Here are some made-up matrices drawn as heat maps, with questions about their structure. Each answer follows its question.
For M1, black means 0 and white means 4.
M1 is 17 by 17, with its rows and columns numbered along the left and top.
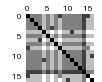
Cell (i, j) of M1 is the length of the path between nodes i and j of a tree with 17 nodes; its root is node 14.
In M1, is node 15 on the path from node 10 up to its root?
no
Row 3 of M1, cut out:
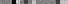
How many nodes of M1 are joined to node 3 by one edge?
2
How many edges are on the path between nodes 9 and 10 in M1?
2
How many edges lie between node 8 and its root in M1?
2
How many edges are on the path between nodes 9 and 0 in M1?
2
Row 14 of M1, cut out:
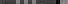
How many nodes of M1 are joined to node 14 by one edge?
11
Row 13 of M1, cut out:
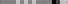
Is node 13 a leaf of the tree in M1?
yes
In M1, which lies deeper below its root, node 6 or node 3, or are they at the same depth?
node 6
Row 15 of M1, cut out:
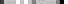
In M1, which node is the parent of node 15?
0
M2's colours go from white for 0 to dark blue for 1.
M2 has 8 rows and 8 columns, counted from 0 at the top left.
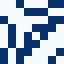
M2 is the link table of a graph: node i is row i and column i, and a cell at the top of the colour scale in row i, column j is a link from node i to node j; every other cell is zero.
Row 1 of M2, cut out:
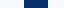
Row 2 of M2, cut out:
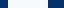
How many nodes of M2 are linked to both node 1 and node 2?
0
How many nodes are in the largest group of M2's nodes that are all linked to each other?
4
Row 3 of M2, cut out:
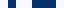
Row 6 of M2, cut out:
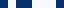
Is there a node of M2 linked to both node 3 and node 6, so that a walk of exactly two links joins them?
no
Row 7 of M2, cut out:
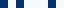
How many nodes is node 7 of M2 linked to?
3
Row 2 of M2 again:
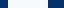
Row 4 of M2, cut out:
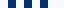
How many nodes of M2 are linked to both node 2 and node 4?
0
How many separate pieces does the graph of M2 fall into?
1
